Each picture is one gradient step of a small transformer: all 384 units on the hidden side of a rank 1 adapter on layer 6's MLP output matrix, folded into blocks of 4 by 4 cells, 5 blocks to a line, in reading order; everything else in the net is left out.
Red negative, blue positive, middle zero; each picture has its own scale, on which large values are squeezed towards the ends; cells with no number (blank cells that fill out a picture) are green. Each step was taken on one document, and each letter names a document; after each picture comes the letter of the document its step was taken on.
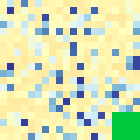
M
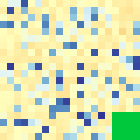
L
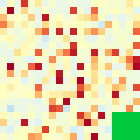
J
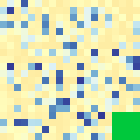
L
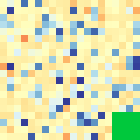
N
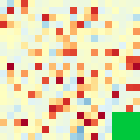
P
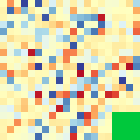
J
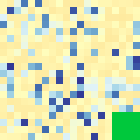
N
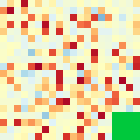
L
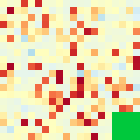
N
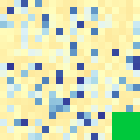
J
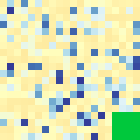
P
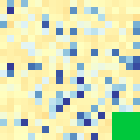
P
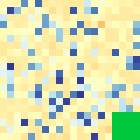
N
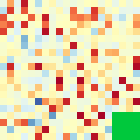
L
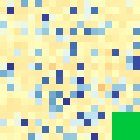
M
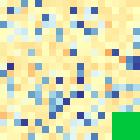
N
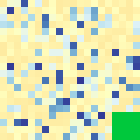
J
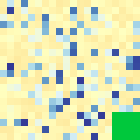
P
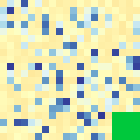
L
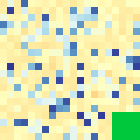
J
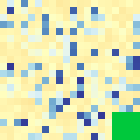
P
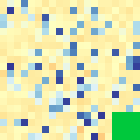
J
